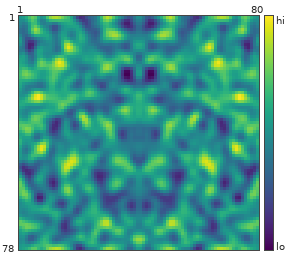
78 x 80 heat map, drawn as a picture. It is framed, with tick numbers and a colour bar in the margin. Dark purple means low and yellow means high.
There is no overall slope. The left and right halves mirror each other. No lone cell stands out from its neighbours. There is no seam. The texture is blotchy. On average the colour sits 50% of the way up the scale.
